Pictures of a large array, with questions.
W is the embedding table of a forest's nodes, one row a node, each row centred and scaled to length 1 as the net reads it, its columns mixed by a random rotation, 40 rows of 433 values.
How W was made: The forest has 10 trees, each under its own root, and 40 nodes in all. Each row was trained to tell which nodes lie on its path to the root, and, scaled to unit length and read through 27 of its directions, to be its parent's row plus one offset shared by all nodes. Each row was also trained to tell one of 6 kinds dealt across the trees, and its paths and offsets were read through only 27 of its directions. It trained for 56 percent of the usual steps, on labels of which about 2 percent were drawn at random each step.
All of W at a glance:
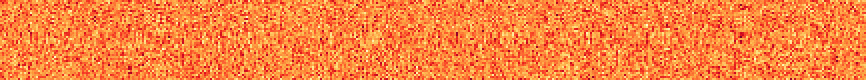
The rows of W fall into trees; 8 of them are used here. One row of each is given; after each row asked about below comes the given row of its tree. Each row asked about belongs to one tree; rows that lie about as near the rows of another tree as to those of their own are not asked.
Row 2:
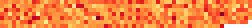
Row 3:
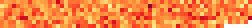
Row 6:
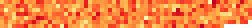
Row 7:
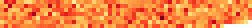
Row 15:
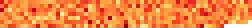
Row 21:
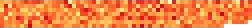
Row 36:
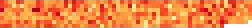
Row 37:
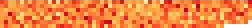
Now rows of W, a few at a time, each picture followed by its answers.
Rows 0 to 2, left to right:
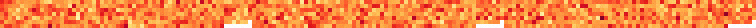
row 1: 7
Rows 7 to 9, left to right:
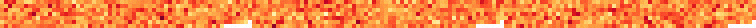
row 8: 36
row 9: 7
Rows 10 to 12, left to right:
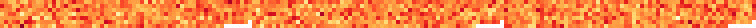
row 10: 36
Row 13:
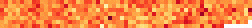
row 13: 6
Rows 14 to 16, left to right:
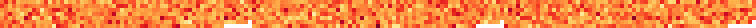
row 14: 7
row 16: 3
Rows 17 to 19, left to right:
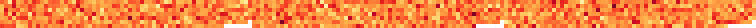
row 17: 3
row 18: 2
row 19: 21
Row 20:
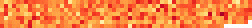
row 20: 21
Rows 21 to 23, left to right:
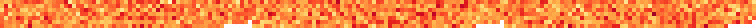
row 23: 2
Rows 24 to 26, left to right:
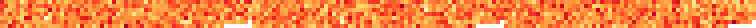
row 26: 2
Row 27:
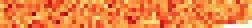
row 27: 3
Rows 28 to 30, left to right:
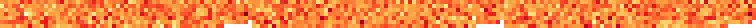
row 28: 21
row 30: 21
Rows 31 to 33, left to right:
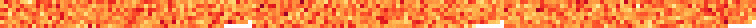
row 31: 2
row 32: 3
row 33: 36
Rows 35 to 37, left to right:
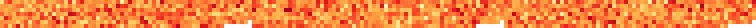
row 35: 7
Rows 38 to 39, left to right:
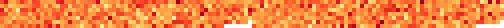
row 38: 6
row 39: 15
